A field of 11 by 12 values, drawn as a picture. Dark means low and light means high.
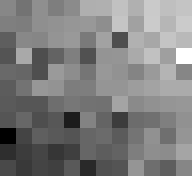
Values rise toward the top right. The top right is the ninth with the highest average. No regular stripes run through it. The ninth with the lowest average is the bottom left.
